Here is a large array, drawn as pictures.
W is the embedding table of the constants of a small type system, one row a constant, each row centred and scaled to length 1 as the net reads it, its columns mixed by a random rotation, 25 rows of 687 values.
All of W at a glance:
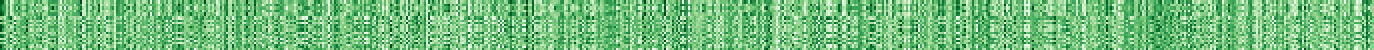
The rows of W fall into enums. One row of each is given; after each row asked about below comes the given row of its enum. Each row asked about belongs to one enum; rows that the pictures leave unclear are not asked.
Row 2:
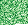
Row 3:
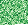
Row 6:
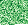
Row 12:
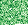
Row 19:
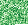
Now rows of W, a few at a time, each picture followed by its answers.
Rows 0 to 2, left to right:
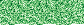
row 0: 6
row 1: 6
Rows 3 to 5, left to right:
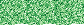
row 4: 3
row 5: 2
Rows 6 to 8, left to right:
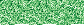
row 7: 6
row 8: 19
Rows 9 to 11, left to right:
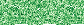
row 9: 19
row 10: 12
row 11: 19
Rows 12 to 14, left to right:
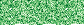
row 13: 6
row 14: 12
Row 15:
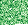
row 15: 12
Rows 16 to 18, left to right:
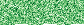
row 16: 19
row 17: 2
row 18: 6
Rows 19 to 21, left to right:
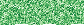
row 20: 3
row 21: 19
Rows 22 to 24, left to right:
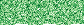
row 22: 2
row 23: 12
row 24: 3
